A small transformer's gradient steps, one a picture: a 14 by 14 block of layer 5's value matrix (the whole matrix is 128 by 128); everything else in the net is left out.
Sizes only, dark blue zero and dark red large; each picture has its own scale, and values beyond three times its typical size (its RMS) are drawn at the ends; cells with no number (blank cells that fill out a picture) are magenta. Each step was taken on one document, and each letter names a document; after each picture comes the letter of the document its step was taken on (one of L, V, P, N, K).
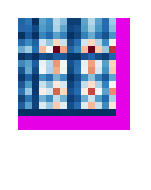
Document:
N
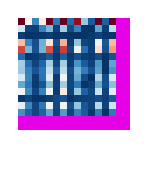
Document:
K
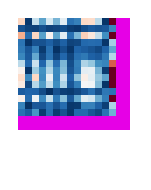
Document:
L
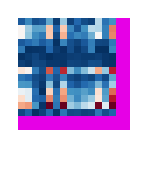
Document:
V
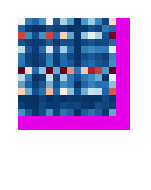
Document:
V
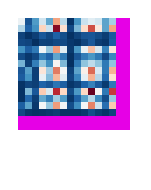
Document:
N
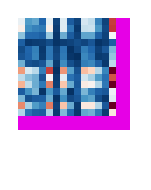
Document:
V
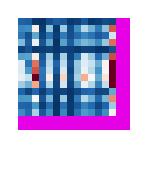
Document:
L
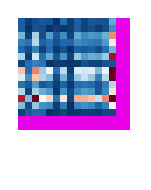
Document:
L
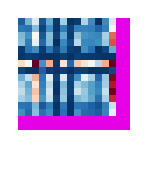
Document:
L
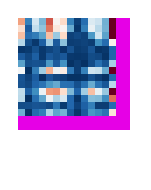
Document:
N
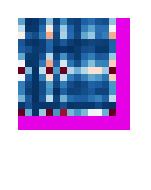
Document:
V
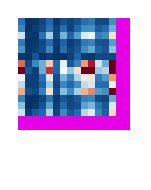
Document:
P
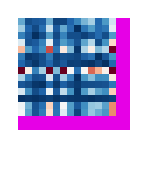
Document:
V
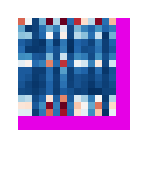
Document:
K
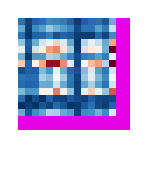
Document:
N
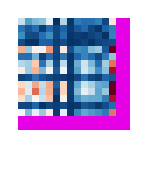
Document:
L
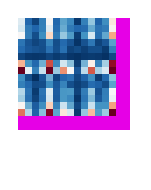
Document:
V
